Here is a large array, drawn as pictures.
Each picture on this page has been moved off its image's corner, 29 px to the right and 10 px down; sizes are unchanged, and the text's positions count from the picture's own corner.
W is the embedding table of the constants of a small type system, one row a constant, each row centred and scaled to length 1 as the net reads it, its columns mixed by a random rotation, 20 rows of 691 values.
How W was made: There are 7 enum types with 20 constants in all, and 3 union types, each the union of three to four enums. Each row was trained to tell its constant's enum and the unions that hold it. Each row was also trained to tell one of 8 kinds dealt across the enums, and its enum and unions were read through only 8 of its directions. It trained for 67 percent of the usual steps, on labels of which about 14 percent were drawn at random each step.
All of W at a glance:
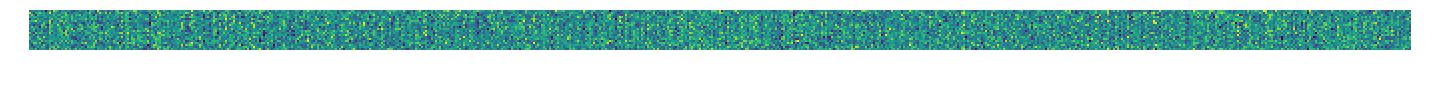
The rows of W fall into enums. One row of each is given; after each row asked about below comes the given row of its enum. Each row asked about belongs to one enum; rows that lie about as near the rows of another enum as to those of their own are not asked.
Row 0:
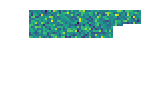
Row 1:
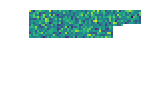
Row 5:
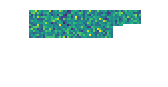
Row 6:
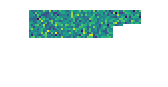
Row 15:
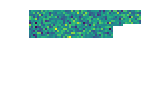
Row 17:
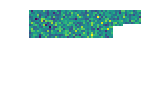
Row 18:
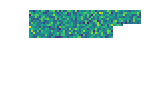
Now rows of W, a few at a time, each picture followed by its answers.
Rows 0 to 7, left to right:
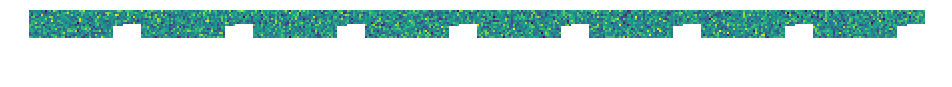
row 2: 15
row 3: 5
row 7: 18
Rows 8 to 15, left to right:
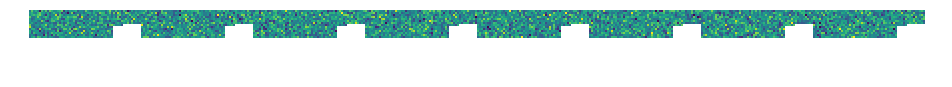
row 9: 6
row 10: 15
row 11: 1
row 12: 15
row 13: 17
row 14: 17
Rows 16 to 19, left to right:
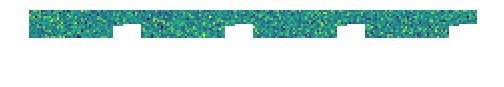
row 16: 5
